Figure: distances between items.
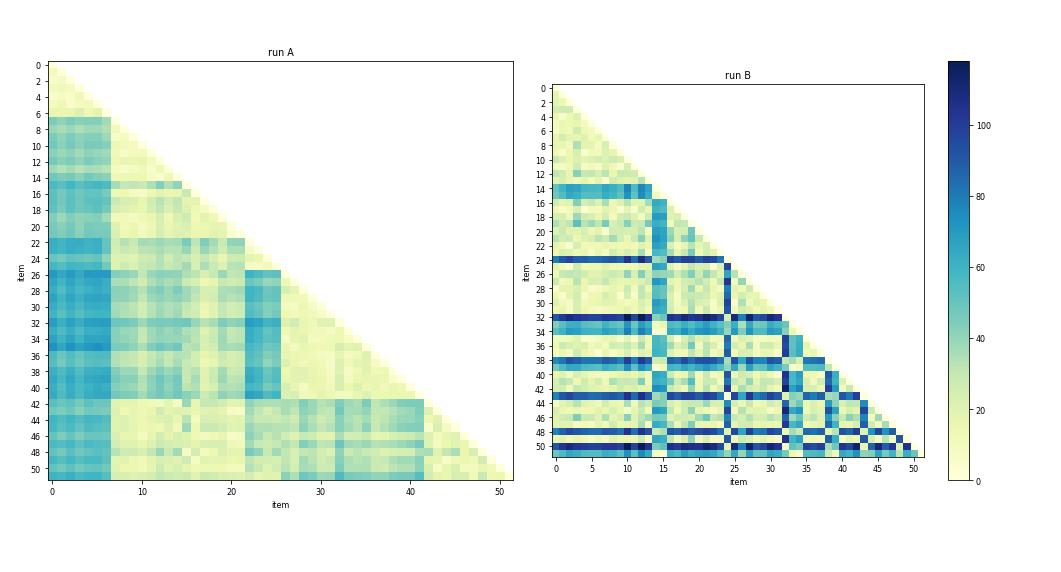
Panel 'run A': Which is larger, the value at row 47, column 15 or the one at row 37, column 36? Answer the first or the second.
the first
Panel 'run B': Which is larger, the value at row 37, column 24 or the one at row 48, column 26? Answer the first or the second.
the first
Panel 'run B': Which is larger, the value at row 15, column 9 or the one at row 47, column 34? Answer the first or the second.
the second
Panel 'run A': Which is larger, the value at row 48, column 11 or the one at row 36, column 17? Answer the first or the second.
the first
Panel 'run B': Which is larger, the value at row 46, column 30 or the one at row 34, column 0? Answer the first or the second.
the second
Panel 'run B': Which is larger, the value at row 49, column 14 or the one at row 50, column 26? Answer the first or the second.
the second
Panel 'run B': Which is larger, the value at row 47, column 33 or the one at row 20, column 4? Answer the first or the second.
the first
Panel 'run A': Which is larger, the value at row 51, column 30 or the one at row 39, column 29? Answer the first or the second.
the first
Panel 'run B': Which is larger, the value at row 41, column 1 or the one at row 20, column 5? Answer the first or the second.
the first
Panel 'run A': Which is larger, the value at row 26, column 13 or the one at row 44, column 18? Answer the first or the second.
the first
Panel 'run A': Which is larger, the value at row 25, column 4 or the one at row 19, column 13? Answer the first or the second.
the first
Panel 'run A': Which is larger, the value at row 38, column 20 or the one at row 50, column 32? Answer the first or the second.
the second
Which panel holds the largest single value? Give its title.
run B
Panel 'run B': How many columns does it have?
52
